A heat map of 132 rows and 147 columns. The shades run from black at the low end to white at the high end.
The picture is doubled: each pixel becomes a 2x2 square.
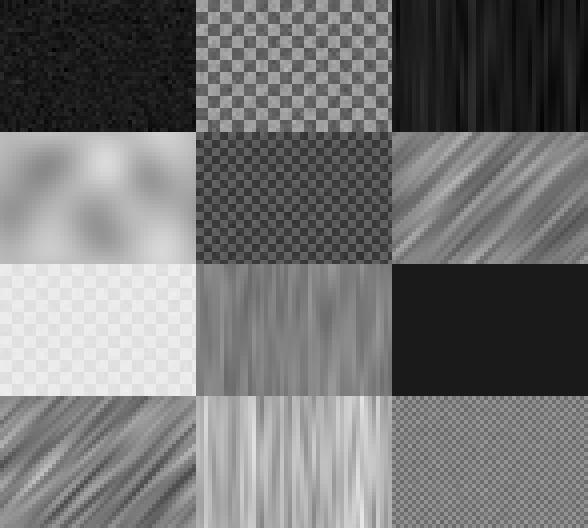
It is made of 4 by 3 panels. Panel 1,1: very low, fine-grained, faint in contrast. Panel 1,2: middling, checkered, strong in contrast. Panel 1,3: very low, streaked downward, faint in contrast. Panel 2,1: high, smooth. Panel 2,2: low, checkered. Panel 2,3: middling, slanting up to the right. Panel 3,1: very high, checkered, faint in contrast. Panel 3,2: middling, streaked downward, faint in contrast. Panel 3,3: very low, flat. Panel 4,1: middling, slanting up to the right. Panel 4,2: high, streaked downward. Panel 4,3: middling, checkered.
